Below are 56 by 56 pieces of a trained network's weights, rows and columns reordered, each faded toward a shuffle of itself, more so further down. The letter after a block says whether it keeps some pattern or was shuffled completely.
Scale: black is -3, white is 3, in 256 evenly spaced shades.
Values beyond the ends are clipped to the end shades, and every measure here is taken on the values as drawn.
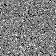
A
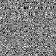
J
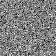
A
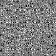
J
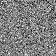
A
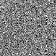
J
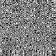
J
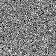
A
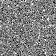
A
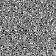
J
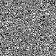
J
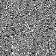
J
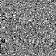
J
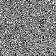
J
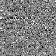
J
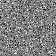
A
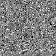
J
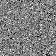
A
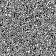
A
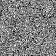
A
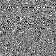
J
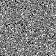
J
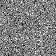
A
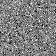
A
